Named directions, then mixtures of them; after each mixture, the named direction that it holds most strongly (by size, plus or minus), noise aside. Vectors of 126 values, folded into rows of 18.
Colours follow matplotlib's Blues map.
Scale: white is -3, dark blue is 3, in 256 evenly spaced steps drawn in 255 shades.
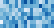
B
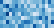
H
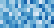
B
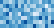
H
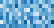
B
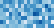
H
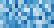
B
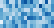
B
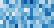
B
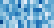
B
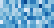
B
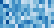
H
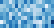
B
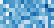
H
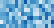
B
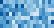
H
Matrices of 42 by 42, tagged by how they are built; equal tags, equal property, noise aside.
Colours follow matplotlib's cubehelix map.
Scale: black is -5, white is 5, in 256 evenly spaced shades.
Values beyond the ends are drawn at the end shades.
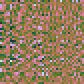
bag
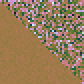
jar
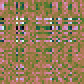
bag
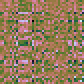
bag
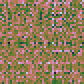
bag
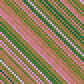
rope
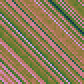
rope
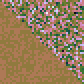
jar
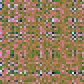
bag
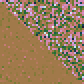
jar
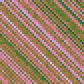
rope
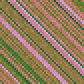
rope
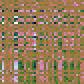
bag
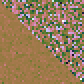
jar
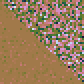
jar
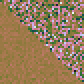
jar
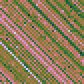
rope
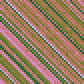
rope
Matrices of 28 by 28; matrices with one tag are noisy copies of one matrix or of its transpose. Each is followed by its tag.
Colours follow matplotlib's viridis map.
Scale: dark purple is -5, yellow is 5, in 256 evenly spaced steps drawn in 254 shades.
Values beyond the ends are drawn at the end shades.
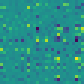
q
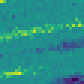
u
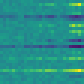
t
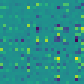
q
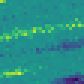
u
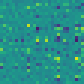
q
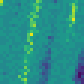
u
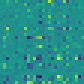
q
